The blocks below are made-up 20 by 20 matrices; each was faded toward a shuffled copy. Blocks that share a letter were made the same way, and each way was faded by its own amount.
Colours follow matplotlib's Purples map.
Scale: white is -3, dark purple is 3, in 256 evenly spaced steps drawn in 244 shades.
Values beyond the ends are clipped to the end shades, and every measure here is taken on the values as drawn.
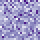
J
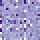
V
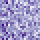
J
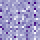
V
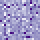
V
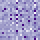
V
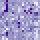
V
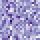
J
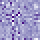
V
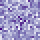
J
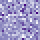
V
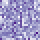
J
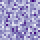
J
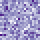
J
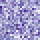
J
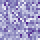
J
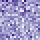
J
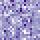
V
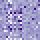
V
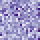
J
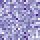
J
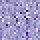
V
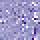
V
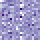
V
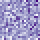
J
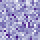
J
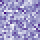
J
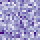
J
